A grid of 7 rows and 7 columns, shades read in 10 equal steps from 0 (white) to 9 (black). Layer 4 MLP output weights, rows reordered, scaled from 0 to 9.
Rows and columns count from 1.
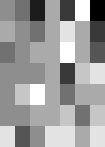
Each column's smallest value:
1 2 0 1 0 0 1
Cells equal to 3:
14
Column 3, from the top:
8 5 3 4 0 3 4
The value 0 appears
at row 1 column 6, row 3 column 5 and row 5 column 3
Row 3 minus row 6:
1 0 0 0 -2 -2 4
